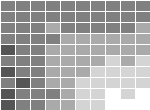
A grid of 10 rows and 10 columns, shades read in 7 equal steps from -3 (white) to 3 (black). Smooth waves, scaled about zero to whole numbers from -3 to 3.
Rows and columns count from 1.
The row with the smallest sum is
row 10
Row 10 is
1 0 0 -1 -1 -2 -2 -3 -3 -3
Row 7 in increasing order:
-2 -2 -2 -2 -1 -1 -1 0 0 1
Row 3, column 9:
0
